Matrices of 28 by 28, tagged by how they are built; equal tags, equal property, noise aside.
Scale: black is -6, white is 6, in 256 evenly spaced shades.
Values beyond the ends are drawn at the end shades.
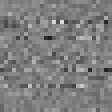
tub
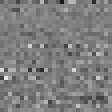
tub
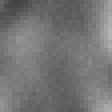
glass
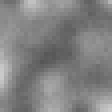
glass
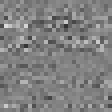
tub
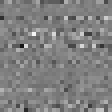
tub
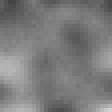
glass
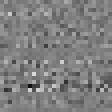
tub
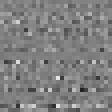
tub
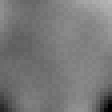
glass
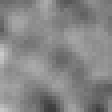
glass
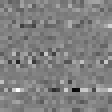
tub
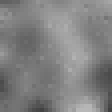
glass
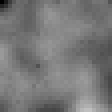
glass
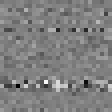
tub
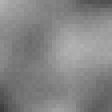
glass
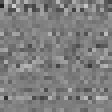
tub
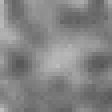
glass
